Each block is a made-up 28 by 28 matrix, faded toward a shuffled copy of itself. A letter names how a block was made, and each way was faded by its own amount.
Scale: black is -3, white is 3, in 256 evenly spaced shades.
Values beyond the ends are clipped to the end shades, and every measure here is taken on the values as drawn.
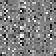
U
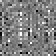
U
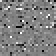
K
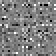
K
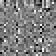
U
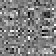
U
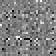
K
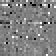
K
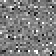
K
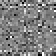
U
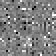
K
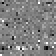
K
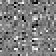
U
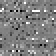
K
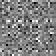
U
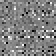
K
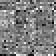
U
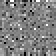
K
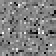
K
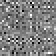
U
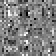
U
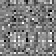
U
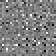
K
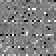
K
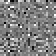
U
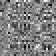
U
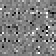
K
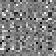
U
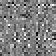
U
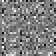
U
